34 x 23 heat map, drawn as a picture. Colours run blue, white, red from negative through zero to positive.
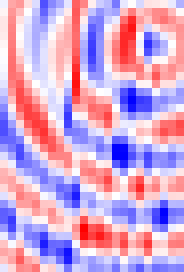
No single row or column stands out from its neighbours. The middle right is the ninth with the lowest average. The top left is the calmest part. There is no overall slope. The halves do not mirror each other. Rings spread out from the top right.
